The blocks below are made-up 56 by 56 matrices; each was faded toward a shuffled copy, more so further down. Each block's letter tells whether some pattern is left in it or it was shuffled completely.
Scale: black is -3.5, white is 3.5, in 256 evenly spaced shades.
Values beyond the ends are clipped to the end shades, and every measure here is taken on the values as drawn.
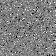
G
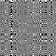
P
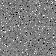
G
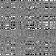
P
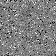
G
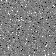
G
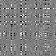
P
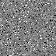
G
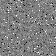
G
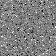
G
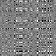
P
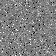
G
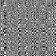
P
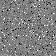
G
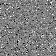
G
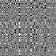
P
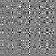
P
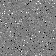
G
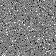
G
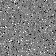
G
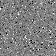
G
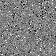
G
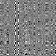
P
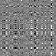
P
